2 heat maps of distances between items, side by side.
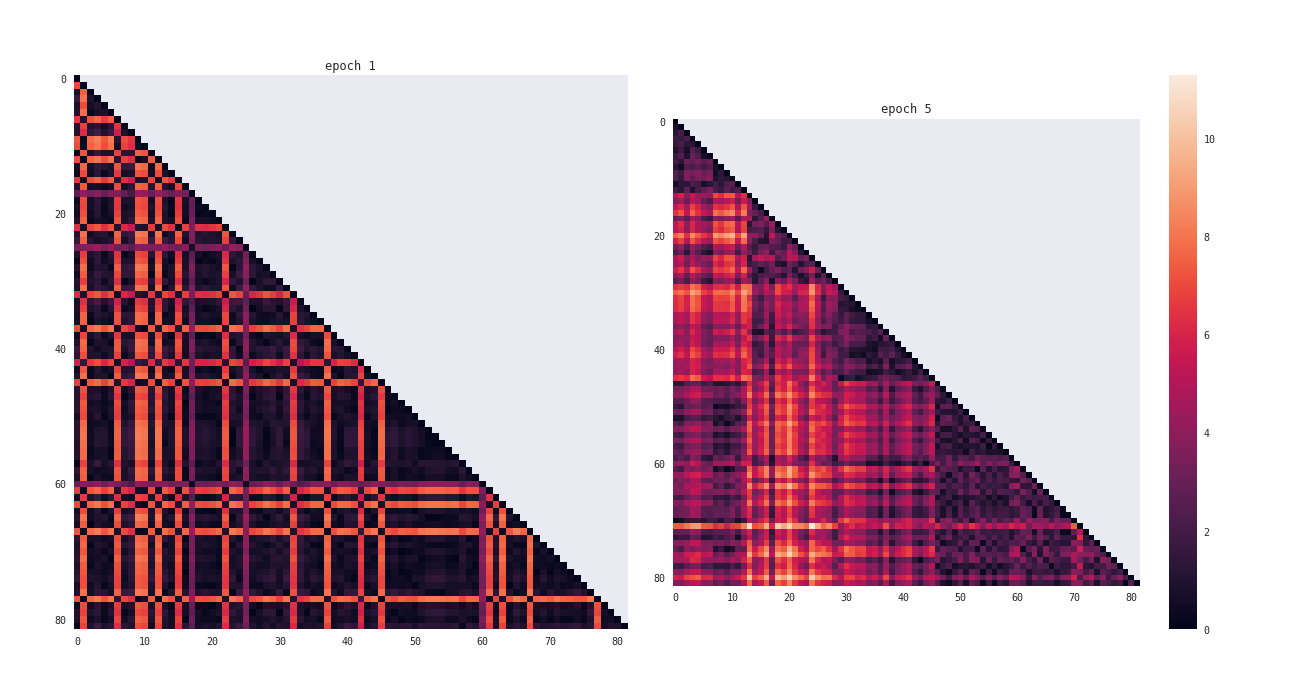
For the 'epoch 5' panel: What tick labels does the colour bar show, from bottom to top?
0, 2, 4, 6, 8, 10
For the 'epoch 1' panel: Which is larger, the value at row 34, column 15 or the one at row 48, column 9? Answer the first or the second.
the second
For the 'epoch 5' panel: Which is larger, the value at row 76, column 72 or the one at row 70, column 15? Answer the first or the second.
the second
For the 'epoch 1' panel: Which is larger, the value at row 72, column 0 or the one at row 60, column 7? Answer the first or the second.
the second
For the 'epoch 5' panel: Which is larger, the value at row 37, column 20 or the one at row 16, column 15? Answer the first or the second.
the first
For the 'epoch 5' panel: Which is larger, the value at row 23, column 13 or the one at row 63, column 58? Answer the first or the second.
the first
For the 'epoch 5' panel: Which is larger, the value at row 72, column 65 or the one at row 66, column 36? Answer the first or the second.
the second
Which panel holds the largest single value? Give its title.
epoch 5
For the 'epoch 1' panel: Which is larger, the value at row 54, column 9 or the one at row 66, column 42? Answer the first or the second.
the first
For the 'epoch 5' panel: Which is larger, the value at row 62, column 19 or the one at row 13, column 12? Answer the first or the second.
the first
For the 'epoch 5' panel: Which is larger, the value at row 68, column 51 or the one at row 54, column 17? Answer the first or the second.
the second
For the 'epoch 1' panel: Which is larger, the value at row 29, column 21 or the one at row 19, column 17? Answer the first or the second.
the second
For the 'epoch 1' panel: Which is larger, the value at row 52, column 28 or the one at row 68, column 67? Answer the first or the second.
the second
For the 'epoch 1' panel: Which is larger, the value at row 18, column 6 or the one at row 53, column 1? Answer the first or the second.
the second
